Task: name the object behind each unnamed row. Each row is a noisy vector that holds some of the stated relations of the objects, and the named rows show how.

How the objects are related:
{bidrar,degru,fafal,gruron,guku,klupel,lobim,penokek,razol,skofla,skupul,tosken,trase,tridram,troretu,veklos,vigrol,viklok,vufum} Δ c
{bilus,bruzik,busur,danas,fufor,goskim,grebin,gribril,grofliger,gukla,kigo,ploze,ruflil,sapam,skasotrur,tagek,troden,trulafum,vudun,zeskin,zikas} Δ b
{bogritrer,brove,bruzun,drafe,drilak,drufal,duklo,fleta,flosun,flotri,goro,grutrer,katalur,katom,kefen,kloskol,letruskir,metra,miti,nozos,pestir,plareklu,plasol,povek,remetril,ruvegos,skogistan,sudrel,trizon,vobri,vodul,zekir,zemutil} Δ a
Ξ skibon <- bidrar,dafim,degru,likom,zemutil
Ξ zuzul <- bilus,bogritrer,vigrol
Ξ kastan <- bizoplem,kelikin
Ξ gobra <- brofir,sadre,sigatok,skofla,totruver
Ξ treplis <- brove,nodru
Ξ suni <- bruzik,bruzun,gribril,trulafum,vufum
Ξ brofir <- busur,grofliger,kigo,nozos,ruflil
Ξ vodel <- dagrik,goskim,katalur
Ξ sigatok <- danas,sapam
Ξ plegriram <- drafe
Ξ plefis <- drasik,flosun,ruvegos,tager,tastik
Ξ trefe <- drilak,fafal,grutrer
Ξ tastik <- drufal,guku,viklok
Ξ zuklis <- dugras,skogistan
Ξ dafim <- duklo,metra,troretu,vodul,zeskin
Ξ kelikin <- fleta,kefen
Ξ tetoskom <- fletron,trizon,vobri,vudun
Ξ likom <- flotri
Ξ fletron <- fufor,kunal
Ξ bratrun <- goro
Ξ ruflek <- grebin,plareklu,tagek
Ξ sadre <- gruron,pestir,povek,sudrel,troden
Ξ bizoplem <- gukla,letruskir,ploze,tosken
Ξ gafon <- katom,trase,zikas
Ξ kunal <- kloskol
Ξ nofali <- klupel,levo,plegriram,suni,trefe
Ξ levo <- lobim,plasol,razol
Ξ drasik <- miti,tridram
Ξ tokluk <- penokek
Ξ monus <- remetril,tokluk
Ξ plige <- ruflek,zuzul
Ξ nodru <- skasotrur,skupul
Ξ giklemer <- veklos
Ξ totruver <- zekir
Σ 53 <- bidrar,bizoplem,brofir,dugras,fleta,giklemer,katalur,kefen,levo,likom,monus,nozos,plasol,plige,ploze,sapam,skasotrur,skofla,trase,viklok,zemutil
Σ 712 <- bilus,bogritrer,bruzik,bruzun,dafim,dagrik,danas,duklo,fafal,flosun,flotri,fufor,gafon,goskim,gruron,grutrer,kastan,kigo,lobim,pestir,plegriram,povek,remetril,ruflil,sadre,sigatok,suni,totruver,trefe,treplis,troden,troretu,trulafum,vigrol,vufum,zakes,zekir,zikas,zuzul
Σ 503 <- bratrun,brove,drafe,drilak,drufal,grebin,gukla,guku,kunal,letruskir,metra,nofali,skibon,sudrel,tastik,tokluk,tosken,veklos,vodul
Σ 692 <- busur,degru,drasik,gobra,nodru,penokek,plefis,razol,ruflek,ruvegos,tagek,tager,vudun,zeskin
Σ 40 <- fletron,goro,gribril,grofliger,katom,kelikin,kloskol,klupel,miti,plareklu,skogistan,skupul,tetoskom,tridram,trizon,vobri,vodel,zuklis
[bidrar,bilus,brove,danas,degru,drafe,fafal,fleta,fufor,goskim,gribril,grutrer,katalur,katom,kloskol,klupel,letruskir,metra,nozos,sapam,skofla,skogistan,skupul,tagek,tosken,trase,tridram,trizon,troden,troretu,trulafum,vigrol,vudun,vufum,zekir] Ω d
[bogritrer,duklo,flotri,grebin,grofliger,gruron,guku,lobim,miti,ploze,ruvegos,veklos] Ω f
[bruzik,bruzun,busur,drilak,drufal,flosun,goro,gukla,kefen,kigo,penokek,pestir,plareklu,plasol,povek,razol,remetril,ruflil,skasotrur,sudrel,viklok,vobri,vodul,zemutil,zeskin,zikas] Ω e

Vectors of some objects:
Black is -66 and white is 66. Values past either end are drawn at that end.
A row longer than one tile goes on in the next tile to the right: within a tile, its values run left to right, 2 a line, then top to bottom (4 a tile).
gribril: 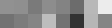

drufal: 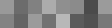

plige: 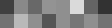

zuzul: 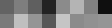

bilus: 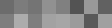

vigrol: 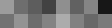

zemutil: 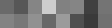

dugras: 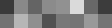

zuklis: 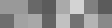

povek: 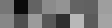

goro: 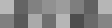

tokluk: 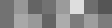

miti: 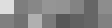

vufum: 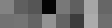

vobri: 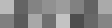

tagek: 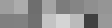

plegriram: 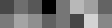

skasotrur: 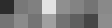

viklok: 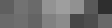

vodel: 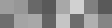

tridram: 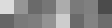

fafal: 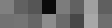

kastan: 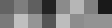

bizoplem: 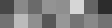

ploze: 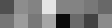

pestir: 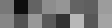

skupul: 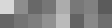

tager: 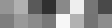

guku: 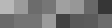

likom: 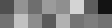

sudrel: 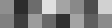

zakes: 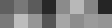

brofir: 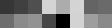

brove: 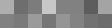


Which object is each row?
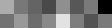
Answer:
troretu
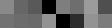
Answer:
lobim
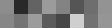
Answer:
zekir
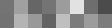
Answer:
kunal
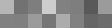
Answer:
letruskir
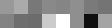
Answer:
zeskin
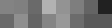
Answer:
bidrar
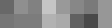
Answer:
gukla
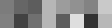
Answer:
busur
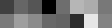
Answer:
suni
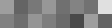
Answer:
drafe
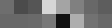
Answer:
skofla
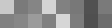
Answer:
metra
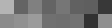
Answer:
duklo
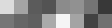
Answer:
degru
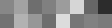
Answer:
skibon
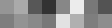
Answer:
nodru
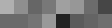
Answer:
veklos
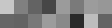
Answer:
klupel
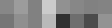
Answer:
grebin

